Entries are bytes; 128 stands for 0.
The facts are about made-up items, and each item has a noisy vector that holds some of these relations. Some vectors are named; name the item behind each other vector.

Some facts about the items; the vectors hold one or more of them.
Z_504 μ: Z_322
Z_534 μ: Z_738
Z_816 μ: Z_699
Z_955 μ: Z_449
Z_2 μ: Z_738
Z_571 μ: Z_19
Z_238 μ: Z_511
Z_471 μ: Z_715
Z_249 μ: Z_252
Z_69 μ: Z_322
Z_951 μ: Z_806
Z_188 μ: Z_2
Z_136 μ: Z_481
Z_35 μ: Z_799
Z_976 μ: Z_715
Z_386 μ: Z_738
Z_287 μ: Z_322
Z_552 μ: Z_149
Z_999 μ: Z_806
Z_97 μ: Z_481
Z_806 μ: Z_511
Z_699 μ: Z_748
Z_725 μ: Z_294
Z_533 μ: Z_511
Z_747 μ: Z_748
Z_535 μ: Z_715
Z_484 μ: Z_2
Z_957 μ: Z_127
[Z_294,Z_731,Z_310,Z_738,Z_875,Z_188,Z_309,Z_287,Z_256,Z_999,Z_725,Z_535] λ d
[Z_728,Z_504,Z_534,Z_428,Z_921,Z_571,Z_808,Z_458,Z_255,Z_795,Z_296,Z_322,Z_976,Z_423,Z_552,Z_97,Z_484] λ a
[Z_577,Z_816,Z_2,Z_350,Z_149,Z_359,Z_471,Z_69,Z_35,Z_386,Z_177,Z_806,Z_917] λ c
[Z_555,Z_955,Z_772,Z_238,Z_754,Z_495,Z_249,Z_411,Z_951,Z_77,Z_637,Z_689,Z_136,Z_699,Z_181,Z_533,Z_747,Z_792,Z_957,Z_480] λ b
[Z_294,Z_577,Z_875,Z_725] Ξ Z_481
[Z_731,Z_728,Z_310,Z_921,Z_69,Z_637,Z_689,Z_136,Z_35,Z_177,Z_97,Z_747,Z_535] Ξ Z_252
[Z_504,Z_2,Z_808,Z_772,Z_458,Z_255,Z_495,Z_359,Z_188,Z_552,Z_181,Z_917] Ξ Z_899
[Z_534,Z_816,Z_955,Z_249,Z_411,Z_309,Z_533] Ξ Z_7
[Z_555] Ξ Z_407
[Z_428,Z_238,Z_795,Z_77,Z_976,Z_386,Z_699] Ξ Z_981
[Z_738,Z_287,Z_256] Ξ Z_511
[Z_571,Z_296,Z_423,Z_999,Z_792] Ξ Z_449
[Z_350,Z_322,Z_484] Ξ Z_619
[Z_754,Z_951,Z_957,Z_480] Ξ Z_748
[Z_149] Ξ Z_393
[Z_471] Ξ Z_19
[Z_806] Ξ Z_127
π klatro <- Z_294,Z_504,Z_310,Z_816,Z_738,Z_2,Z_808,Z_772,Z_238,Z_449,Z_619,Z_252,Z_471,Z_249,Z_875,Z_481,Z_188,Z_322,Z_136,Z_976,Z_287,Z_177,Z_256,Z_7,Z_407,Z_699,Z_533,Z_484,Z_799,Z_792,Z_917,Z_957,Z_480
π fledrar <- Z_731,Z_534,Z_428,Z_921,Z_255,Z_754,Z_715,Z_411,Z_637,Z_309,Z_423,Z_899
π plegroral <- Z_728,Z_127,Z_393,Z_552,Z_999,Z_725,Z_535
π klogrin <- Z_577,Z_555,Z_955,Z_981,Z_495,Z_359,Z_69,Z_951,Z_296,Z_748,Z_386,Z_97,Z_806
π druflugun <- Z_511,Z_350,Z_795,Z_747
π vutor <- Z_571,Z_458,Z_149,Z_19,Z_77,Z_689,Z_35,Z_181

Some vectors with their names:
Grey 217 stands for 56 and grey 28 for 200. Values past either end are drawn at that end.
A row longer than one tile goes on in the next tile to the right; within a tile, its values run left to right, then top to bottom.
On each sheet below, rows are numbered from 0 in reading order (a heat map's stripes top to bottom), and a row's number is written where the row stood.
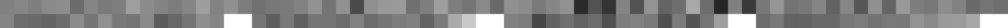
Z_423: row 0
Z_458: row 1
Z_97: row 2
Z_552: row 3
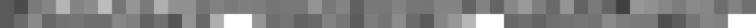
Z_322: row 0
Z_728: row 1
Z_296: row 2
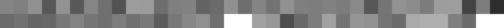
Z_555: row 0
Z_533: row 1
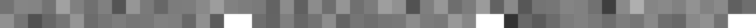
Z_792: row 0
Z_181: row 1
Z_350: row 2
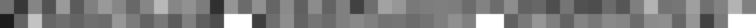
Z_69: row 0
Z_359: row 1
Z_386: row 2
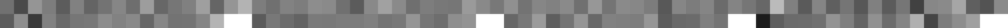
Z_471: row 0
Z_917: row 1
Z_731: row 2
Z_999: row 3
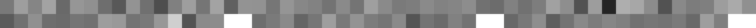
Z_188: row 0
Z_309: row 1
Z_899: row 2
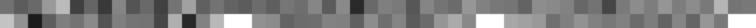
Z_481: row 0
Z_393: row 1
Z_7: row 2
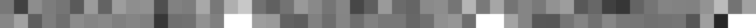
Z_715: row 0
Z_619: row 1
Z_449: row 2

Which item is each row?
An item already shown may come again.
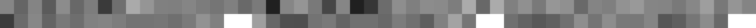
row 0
Z_359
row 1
Z_19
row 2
Z_423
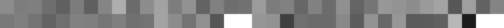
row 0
Z_816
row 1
Z_748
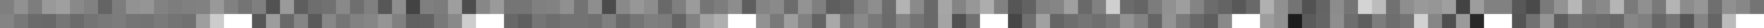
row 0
Z_808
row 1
Z_535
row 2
Z_458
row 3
Z_534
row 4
Z_287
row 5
Z_699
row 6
Z_322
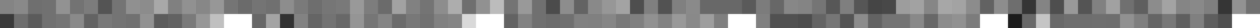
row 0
Z_795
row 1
Z_976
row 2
Z_725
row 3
Z_571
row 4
Z_69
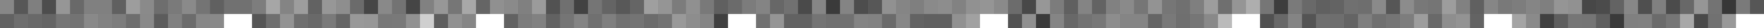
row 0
Z_577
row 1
Z_188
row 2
Z_955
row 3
Z_981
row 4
Z_471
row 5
Z_35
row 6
Z_136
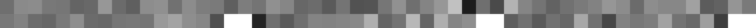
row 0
Z_249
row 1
Z_806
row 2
Z_747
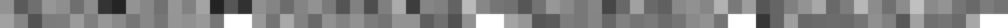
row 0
Z_511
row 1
Z_738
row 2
Z_619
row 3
Z_504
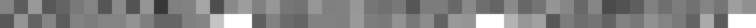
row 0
Z_535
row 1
Z_294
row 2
Z_252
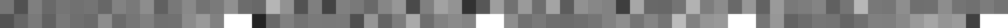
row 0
Z_149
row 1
Z_951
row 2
Z_484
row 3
Z_957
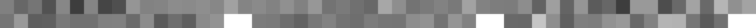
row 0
Z_981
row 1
Z_772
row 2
Z_2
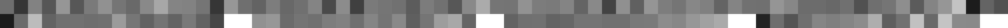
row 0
Z_69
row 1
Z_127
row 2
Z_552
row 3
Z_806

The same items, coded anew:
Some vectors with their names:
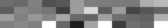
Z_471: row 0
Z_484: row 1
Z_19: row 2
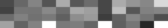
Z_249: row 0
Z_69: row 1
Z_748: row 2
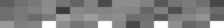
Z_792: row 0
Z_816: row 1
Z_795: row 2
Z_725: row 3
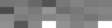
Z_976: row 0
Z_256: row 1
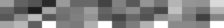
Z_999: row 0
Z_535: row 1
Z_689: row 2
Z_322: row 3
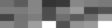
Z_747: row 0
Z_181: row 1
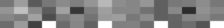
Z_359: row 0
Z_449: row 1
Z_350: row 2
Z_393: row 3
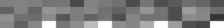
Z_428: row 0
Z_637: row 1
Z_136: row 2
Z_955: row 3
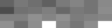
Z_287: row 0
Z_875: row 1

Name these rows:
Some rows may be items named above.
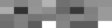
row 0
Z_127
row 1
Z_7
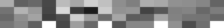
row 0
Z_69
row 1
Z_511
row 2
Z_149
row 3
Z_795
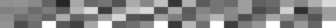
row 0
Z_795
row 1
Z_188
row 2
Z_2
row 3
Z_899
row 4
Z_458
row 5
Z_715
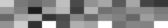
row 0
Z_806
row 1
Z_252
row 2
Z_552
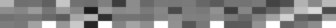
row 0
Z_728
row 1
Z_806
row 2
Z_772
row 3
Z_976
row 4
Z_571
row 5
Z_2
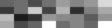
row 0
Z_534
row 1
Z_481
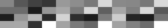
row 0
Z_951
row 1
Z_738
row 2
Z_738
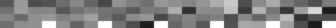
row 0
Z_504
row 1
Z_725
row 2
Z_981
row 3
Z_127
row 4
Z_252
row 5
Z_386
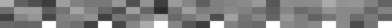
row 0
Z_97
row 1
Z_577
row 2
Z_35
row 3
Z_296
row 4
Z_350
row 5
Z_294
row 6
Z_795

